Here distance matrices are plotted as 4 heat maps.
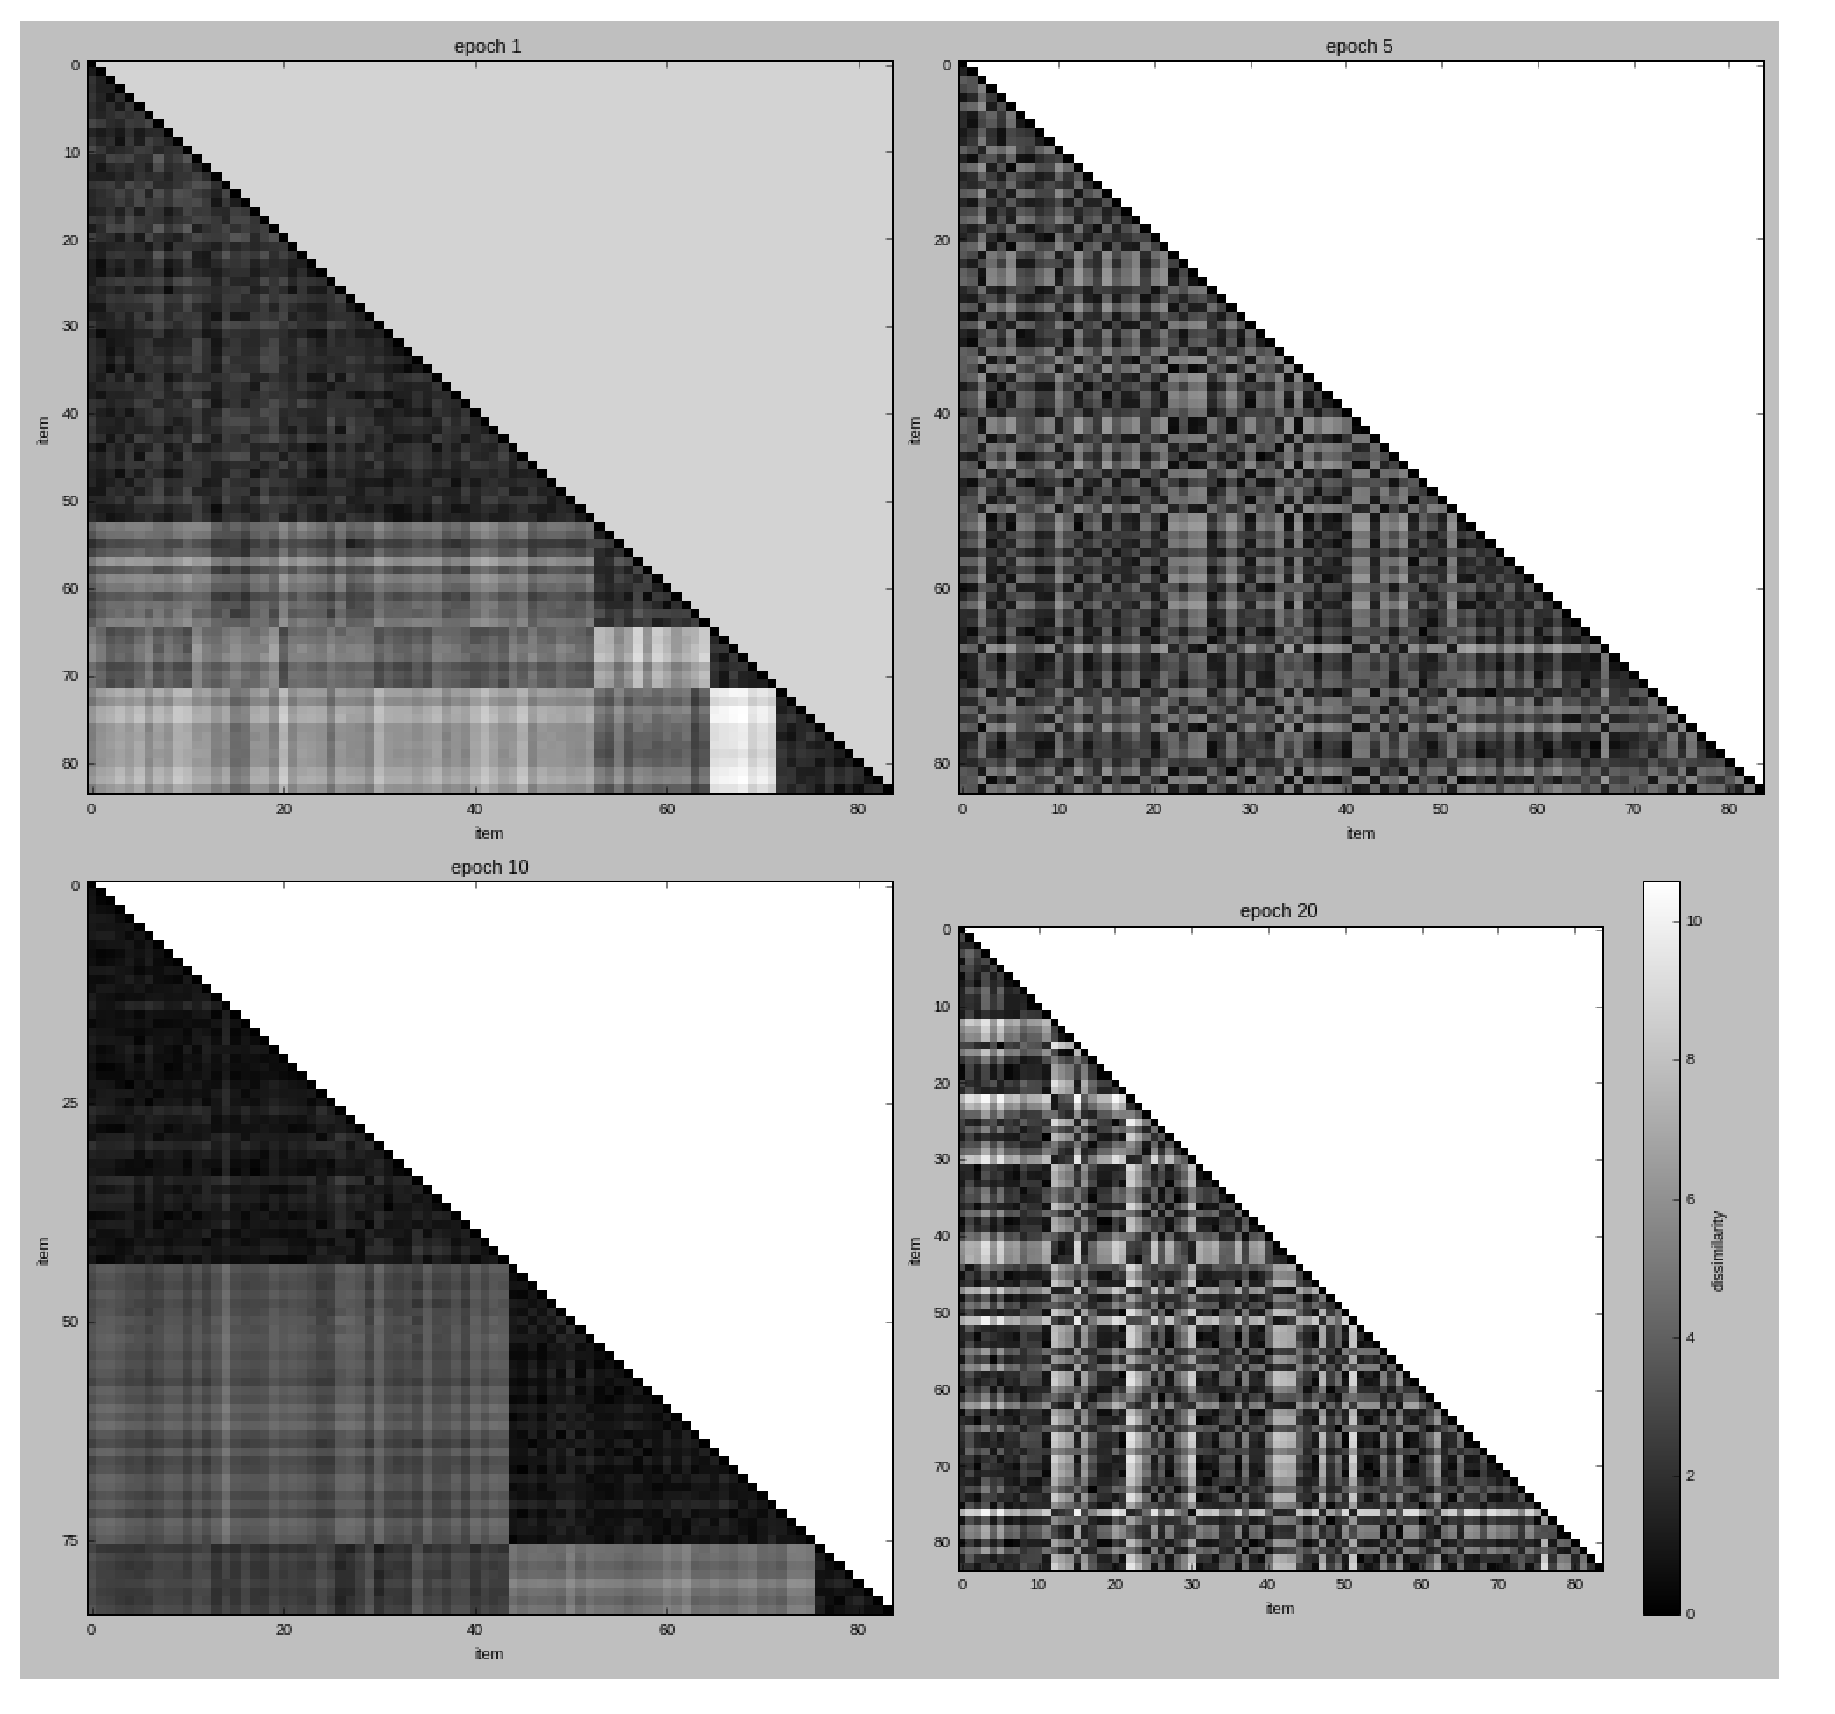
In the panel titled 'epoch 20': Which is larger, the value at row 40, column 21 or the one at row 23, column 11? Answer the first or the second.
the second
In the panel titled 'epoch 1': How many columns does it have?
84
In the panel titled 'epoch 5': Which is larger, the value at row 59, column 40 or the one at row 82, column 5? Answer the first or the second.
the first
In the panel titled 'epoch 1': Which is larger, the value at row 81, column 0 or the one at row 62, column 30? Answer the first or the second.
the first
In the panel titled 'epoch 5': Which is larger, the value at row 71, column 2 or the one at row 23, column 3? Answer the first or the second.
the second
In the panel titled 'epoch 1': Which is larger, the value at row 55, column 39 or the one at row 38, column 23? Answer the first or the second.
the first
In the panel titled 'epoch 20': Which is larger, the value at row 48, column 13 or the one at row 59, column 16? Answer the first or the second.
the second
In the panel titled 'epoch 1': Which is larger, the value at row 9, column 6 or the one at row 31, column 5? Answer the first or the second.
the first
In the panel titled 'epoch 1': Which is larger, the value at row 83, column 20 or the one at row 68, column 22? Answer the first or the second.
the first
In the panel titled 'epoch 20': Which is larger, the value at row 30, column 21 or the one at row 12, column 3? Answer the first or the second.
the second
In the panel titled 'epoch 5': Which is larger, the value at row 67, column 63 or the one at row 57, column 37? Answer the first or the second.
the first
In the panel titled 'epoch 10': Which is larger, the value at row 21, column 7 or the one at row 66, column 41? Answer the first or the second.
the second
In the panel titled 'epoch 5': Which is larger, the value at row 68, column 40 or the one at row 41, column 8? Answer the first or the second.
the second
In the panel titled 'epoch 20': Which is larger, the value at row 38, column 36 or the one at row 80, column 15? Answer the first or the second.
the second
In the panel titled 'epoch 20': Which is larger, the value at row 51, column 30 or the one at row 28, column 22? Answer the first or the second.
the second
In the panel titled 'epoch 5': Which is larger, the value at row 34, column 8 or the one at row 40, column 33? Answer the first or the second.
the second
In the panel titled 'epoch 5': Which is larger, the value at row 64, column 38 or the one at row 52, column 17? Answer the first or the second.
the first
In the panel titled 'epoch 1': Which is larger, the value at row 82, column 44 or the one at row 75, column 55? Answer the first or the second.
the first
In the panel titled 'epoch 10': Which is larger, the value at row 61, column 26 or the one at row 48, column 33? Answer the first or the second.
the first
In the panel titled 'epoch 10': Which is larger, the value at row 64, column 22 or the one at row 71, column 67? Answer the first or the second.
the first
